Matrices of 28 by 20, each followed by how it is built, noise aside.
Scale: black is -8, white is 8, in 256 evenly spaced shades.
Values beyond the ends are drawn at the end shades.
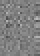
low rank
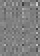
low rank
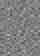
low rank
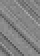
Toeplitz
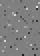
sparse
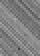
Toeplitz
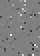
sparse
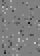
sparse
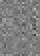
low rank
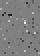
sparse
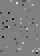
sparse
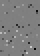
sparse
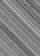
Toeplitz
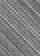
Toeplitz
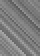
Toeplitz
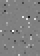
sparse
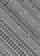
Toeplitz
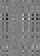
low rank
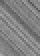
Toeplitz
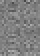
low rank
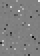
sparse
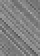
Toeplitz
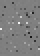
sparse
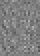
low rank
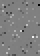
sparse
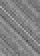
Toeplitz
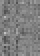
low rank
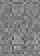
low rank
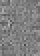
low rank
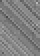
Toeplitz
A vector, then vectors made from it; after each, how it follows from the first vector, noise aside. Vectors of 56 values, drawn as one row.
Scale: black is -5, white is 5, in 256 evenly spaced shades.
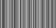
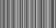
reversed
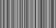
reversed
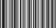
scaled up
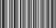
scaled up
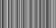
wrapped around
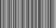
wrapped around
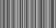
reversed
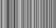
sign-scrambled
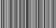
wrapped around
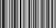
scaled up
